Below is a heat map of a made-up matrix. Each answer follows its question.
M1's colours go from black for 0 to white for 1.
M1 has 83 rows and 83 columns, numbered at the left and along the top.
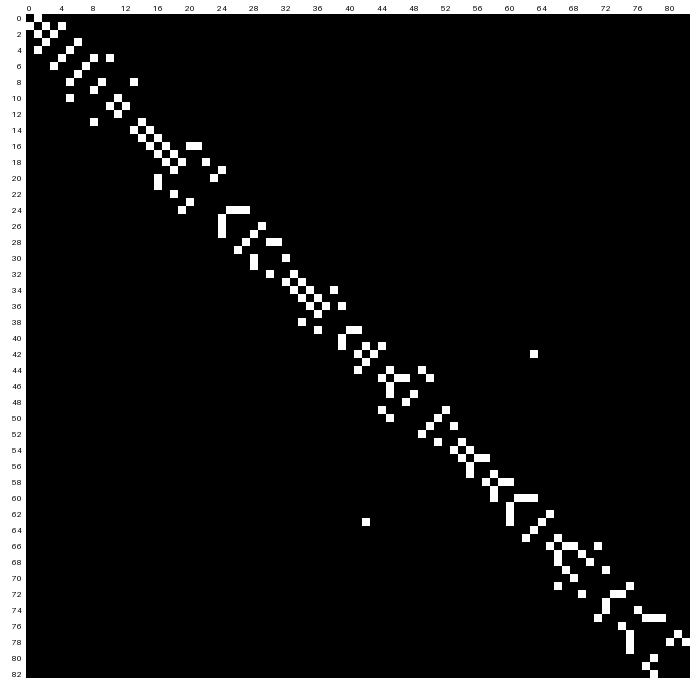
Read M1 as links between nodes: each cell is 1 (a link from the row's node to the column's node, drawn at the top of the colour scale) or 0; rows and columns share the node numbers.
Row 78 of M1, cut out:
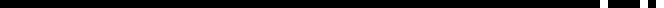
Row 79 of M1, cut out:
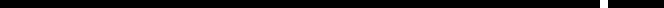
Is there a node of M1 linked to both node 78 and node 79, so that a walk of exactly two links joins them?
yes
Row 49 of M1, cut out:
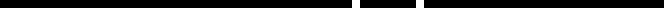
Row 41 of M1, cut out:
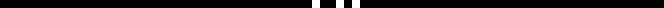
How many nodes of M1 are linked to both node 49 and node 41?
1
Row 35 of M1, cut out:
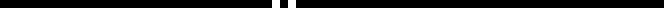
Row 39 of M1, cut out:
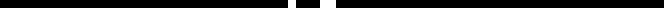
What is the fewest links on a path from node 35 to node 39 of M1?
2
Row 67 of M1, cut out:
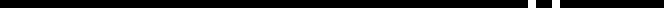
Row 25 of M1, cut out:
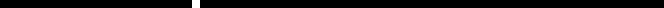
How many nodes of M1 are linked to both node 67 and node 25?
0
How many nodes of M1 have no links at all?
0
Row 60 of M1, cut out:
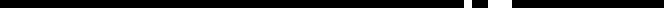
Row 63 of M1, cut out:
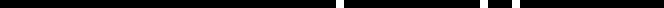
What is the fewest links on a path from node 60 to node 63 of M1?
1
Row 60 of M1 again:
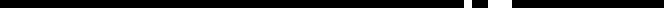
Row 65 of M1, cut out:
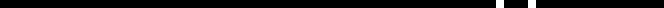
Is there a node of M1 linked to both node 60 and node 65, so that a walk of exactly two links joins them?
yes
